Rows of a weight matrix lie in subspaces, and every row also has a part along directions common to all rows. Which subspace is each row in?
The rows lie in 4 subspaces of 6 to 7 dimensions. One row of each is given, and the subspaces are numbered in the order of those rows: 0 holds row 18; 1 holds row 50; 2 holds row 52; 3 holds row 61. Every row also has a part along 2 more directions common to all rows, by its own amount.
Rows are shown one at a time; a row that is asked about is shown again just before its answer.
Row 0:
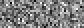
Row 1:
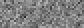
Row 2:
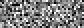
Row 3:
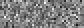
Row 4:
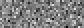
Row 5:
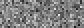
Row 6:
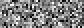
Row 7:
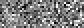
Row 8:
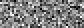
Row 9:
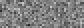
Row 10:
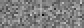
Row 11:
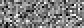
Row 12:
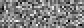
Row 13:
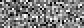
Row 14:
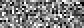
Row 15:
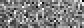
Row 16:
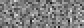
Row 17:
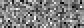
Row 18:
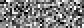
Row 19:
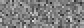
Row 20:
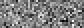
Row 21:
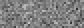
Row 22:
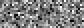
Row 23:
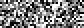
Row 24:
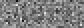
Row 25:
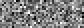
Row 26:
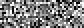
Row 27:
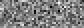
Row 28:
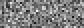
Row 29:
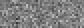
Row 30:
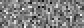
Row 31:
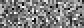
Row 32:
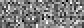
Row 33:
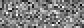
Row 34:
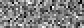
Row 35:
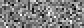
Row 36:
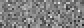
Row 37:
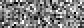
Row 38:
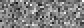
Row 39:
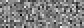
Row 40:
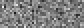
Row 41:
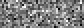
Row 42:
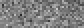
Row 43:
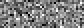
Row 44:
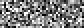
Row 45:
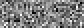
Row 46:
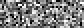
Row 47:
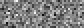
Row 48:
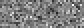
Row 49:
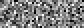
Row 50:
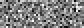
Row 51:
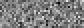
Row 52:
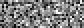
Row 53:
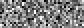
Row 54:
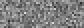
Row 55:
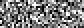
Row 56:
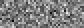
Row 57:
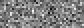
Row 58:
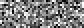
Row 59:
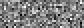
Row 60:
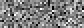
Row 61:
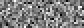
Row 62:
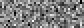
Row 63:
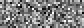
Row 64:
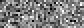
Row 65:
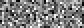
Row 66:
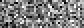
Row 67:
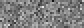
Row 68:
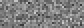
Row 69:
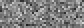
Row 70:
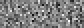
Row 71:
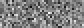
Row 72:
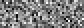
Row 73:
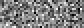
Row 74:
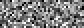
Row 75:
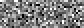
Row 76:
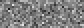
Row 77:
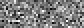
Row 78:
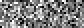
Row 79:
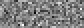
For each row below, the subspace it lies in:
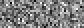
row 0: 0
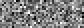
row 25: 0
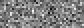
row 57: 1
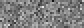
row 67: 2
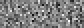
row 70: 3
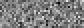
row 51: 3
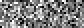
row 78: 2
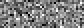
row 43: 1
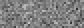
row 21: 3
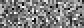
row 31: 3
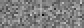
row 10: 0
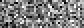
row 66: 2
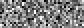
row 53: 3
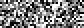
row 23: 2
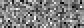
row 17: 0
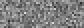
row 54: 1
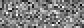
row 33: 1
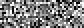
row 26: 0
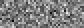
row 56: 0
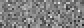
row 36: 3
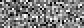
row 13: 1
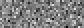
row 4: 0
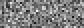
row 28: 0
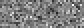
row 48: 1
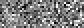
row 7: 3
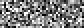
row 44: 0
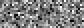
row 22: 1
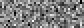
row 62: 2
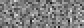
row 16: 3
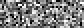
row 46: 0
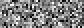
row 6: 1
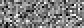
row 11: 2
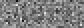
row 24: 0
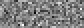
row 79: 3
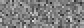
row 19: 3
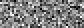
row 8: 0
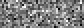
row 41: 3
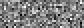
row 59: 1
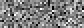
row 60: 3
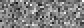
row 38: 2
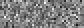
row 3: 2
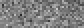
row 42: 2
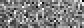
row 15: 2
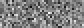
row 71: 3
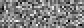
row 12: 3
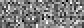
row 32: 3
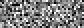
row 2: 0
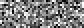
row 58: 0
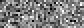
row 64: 1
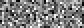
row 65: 0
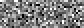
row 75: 1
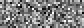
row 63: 0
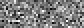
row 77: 1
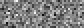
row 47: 0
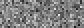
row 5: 0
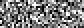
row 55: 0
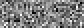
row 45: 1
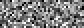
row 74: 3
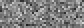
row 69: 2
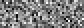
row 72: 3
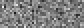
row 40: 3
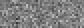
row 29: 1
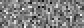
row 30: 3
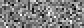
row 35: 1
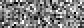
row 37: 2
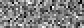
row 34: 2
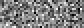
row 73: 2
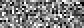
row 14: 0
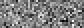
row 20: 1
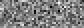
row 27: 3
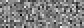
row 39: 1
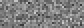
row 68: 1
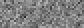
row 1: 2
